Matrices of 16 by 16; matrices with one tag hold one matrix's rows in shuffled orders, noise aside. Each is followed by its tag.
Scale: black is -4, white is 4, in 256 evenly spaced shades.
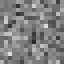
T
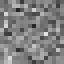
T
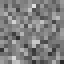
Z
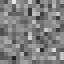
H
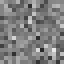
H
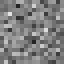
T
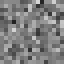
H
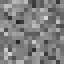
T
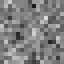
T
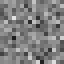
H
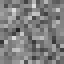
Z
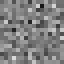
H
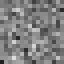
Z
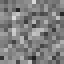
Z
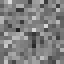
T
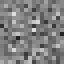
Z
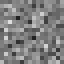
T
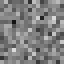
H
